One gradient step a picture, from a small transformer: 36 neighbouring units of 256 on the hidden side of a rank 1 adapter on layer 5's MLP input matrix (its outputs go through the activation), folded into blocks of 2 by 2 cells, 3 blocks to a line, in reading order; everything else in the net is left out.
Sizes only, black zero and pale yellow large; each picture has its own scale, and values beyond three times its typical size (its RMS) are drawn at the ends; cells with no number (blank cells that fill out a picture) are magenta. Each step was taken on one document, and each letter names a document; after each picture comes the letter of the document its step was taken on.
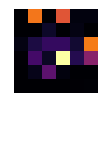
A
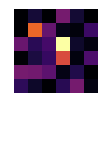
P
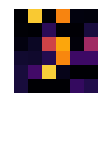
A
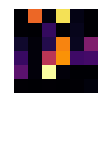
A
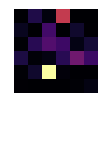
A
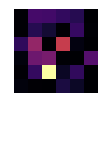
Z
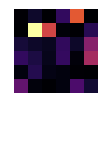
P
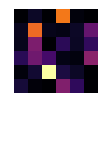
Z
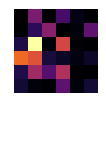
Z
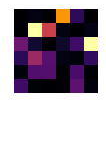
P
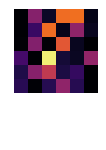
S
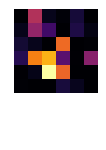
Z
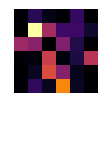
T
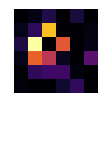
Z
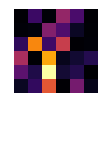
S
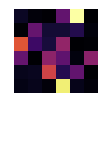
T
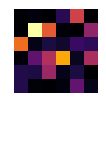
P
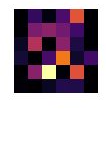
T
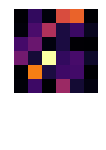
T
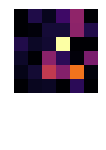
S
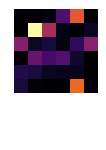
P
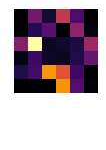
Z
